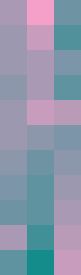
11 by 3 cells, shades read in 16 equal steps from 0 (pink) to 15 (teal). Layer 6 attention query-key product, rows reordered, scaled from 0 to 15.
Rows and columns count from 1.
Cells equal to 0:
1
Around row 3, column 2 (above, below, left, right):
3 5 6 8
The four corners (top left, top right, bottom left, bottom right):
5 9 10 3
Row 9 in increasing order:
5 9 10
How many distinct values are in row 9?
3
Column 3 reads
9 11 8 10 4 8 7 6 5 4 3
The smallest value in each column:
5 0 3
